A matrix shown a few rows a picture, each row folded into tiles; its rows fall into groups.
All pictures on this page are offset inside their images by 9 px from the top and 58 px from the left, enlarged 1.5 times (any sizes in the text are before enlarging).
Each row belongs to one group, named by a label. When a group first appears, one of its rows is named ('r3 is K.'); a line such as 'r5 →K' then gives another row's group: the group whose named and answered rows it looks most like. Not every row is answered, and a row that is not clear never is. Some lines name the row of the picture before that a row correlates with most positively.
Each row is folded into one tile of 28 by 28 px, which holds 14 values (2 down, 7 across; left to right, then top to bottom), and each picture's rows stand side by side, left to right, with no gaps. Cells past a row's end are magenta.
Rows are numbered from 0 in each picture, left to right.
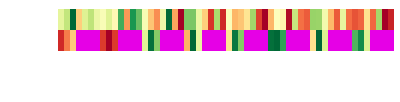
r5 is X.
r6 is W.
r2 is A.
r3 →W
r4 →A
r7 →X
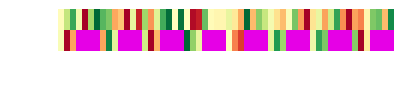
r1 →W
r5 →A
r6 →A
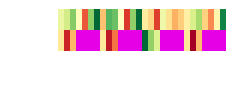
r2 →X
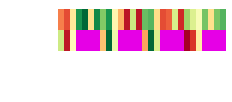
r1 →W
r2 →W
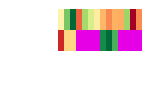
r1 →X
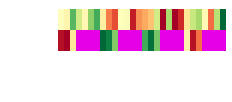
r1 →X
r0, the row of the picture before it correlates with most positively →0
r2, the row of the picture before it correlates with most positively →1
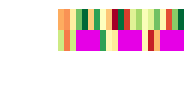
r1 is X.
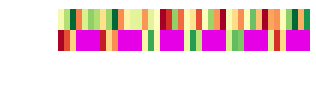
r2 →W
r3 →A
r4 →A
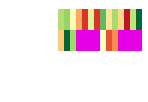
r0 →W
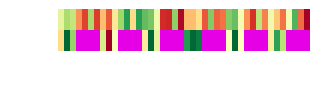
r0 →W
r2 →W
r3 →X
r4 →W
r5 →A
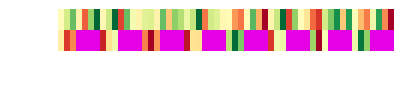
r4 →A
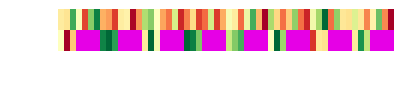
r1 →X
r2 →W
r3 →X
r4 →A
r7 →A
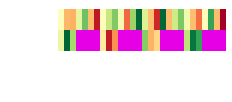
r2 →X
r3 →A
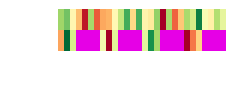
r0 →W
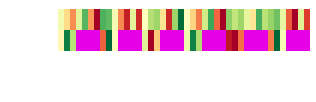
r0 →A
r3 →A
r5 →W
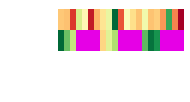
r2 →A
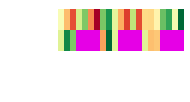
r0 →A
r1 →W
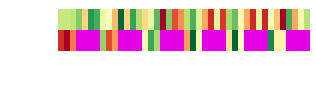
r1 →X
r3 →W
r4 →W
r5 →X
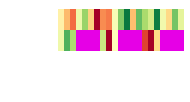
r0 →A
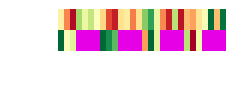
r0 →X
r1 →X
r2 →W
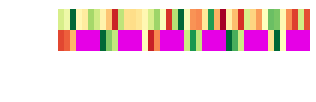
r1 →X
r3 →A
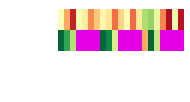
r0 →X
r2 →W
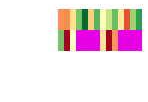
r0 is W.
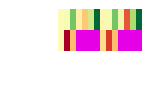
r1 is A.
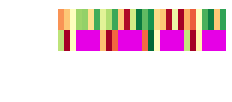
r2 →W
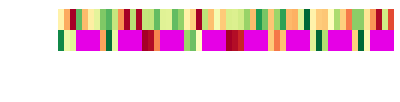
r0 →X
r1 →W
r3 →X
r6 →A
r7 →W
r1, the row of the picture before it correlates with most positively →2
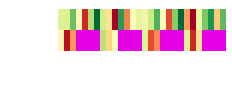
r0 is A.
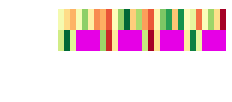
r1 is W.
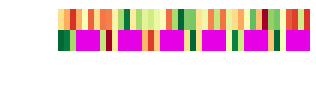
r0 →X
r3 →W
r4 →A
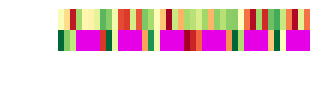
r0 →X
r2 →W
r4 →W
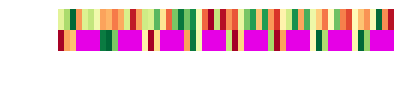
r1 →X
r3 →W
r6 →A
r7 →A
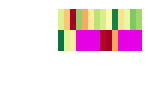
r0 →X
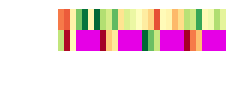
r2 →X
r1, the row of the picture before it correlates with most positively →1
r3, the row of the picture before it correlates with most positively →1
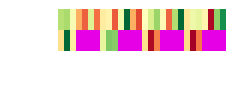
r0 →W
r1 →A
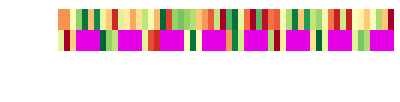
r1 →X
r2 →X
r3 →W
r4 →W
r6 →W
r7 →A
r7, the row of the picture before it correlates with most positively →1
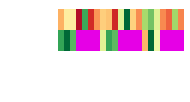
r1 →A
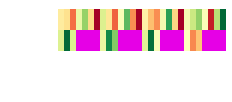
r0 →A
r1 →A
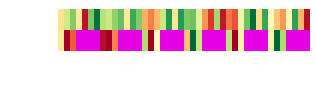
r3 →W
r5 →A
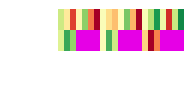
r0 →A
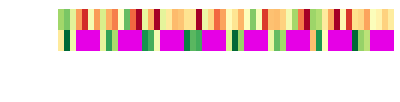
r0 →W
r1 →A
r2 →X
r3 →X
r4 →A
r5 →A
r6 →W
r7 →X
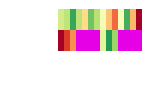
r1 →A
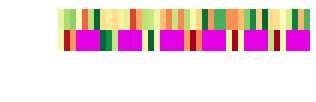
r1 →X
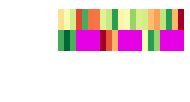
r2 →A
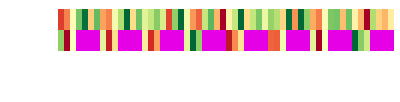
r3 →A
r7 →X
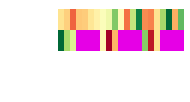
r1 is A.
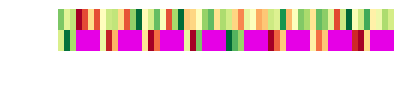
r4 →X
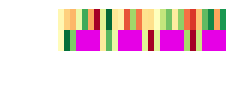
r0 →A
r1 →W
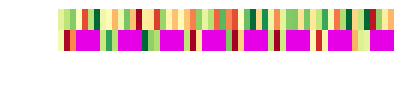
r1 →A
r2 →X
